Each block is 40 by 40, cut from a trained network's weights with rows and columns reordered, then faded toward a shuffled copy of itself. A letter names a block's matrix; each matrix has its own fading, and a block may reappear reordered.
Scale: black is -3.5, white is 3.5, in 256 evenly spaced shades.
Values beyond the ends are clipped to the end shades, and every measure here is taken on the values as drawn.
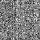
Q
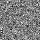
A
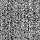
Q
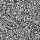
A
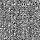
Q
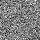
A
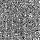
Q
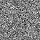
A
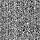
Q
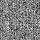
Q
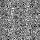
Q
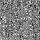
Q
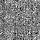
Q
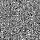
Q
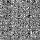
Q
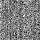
Q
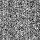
Q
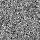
A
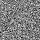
A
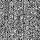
Q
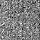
Q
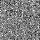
Q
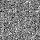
Q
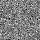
A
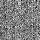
Q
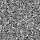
A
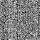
Q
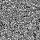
A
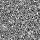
A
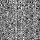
Q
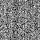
Q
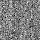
Q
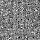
Q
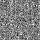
Q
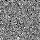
A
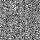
Q
